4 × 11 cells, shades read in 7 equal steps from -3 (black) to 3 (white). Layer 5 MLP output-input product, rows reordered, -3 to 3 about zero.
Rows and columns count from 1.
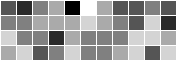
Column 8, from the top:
-1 0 0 1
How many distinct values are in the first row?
6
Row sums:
-4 5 6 8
